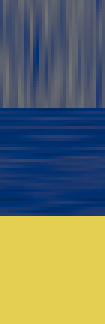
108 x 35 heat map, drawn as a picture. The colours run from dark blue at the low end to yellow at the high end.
It is made of 3 by 1 panels. Panel 1,1: low, streaked downward. Panel 2,1: very low, streaked across, faint in contrast. Panel 3,1: very high, flat.
